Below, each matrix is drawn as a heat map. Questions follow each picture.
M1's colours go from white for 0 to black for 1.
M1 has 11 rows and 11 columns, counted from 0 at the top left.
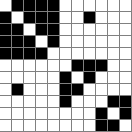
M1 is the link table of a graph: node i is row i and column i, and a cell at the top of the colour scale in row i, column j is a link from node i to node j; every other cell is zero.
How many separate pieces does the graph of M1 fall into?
1
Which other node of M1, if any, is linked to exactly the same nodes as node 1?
none
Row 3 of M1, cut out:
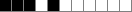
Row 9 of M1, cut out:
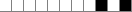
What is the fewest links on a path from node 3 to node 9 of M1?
5
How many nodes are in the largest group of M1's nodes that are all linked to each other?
5
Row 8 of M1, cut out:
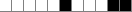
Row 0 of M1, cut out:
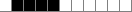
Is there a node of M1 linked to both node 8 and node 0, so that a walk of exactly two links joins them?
no
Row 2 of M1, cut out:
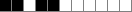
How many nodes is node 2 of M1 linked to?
4
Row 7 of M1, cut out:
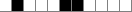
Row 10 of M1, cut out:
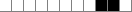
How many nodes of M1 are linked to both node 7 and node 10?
0
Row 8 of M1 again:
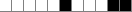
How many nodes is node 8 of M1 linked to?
3
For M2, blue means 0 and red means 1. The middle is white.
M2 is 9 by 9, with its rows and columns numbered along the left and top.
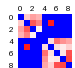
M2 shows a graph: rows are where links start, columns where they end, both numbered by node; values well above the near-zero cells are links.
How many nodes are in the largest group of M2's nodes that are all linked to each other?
5
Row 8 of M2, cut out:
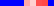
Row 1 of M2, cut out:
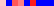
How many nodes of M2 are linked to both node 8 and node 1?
1
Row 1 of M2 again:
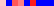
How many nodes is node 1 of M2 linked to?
4
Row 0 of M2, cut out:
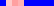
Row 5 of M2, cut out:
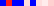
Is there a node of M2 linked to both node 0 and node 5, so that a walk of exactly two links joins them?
yes
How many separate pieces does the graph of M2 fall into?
1
